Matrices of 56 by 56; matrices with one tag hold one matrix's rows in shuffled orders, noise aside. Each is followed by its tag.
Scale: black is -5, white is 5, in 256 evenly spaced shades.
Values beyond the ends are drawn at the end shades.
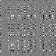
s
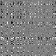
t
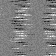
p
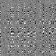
s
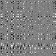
t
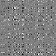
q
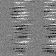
p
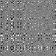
t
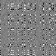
s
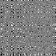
t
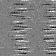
p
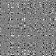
s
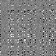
s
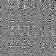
s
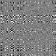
t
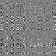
t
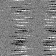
p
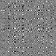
q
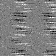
p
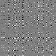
q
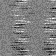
p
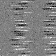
p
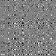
q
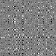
q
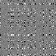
s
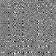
q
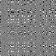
s
